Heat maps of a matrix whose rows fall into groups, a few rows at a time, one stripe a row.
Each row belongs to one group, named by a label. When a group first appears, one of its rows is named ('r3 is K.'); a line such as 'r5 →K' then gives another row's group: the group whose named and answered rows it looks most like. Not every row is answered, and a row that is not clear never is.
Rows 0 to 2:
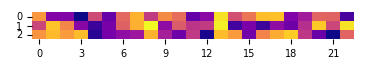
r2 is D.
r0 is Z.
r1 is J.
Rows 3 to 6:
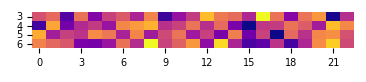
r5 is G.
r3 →D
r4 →J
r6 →J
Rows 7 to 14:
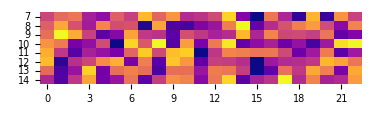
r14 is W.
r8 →D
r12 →G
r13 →W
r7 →J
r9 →D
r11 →Z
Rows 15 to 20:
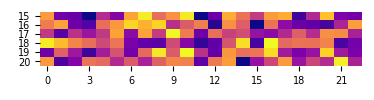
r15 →Z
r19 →Z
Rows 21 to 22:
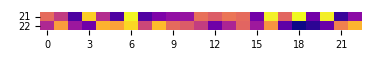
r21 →D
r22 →J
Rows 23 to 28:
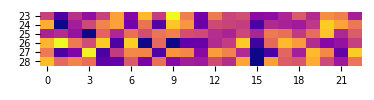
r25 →Z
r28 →D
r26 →D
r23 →G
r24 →G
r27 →W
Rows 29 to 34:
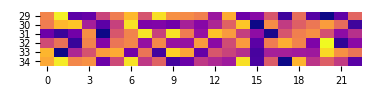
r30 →D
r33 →G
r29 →J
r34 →D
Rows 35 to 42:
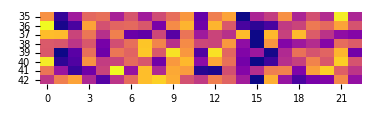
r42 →J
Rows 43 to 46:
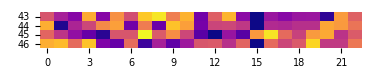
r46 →D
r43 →J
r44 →G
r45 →Z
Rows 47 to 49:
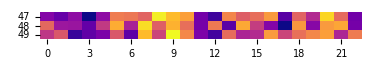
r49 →Z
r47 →Z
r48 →G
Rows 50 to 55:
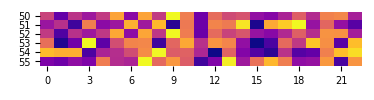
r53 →W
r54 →J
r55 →Z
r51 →D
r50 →G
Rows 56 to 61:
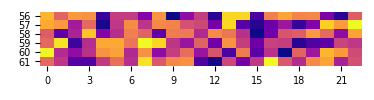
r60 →G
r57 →J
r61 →Z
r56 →D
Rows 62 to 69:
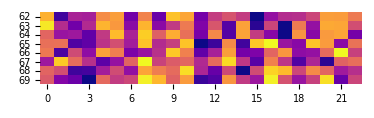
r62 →G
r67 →J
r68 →Z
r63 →G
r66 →G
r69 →Z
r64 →G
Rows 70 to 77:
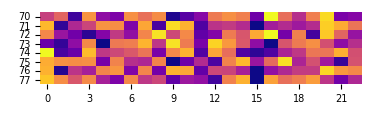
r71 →G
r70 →D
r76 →G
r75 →D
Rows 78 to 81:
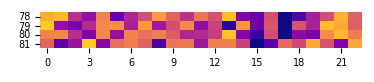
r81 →W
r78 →J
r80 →J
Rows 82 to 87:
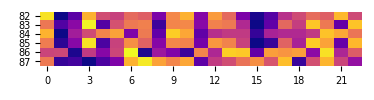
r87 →Z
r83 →W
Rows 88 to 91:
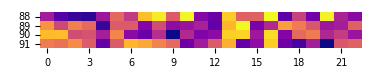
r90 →D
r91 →J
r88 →Z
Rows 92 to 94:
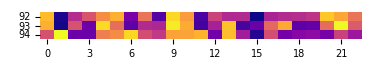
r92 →G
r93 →G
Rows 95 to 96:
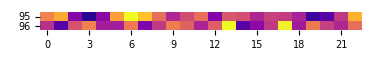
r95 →J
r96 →W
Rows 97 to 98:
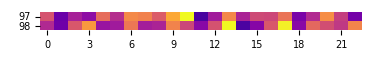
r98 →W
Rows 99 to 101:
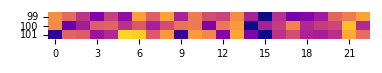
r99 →J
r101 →J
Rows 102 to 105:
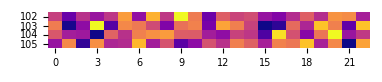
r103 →W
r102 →G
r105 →D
